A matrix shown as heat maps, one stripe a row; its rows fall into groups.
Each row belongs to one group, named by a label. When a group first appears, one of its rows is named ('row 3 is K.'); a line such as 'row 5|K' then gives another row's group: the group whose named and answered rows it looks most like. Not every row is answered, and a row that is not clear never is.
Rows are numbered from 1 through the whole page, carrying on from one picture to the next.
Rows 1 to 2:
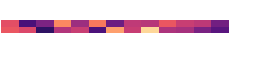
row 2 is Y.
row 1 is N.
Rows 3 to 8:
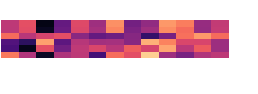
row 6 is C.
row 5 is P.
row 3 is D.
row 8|Y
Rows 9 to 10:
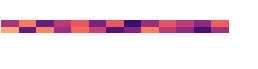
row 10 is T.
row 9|D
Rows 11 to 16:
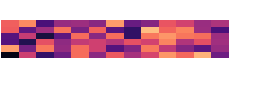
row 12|N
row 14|C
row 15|T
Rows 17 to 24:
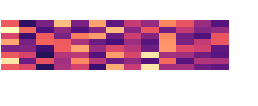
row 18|Y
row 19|T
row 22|Y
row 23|T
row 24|Y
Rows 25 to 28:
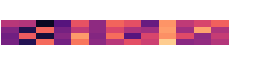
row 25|D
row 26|C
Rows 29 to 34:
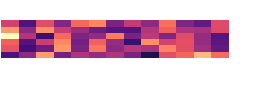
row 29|T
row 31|Y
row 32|N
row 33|N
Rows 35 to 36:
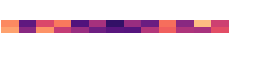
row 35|P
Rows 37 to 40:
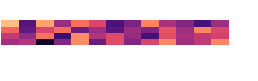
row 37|T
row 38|P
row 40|D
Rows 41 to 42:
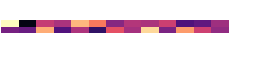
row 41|T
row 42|C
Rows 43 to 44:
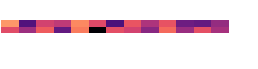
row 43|T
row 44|C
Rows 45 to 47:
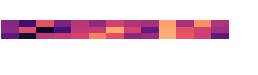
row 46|D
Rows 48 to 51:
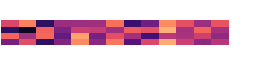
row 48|D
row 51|D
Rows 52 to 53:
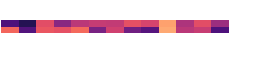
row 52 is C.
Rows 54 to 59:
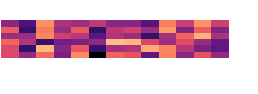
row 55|C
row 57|Y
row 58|C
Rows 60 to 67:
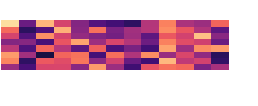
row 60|P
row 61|N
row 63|D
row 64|P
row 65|Y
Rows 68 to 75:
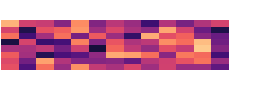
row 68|T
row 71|D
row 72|C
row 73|Y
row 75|T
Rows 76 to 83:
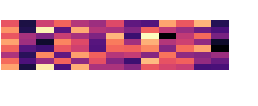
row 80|Y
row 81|T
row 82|N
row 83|T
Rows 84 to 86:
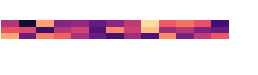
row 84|C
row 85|Y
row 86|P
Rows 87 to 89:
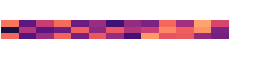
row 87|P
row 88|D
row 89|N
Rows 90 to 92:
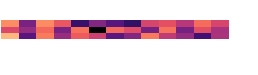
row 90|P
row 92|T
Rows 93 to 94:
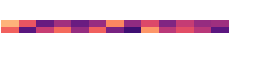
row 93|Y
